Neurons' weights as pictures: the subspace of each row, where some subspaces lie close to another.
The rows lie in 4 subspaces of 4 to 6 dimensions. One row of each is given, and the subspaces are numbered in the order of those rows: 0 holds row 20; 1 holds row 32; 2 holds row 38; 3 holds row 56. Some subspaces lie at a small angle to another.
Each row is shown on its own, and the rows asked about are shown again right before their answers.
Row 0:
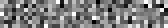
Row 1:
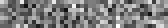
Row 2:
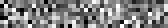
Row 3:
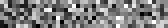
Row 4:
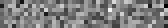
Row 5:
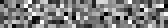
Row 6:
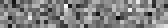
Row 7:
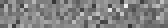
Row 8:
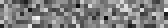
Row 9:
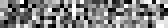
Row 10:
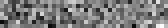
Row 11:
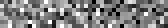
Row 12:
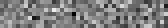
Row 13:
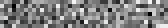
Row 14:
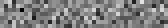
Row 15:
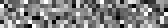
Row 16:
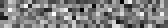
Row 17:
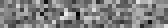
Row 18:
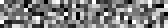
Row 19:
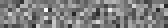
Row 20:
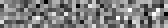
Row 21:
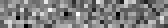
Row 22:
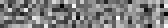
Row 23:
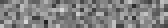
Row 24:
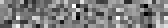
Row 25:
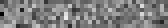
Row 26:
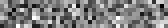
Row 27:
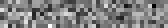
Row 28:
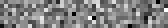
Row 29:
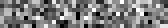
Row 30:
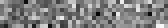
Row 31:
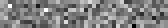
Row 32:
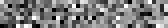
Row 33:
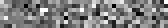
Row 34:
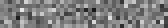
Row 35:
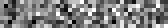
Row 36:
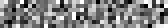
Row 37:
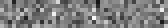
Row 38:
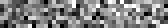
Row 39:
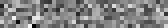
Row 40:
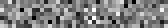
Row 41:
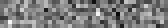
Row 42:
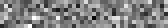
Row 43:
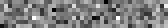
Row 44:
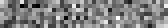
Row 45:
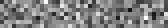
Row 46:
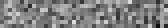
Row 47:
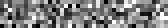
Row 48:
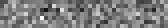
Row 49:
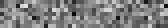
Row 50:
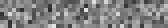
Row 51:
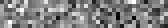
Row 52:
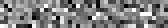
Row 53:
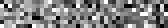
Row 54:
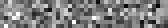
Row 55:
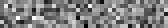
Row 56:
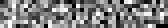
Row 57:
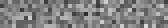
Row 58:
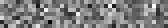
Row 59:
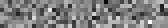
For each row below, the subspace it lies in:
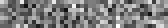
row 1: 1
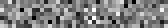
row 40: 1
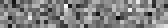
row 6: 2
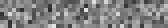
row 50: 2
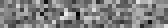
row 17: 2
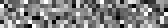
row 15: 2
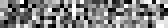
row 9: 1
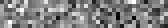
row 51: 2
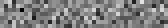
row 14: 1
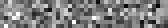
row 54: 0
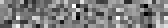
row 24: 1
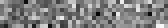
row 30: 2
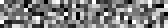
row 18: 0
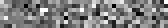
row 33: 0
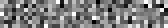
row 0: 3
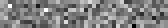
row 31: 0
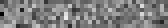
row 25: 1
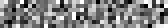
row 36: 3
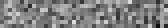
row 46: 0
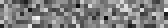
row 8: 0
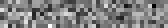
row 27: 2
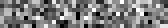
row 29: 2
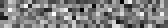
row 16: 0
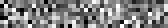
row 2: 2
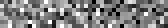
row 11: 2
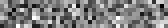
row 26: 1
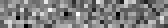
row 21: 2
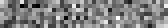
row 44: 1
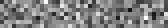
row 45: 0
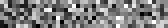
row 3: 1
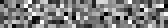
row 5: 0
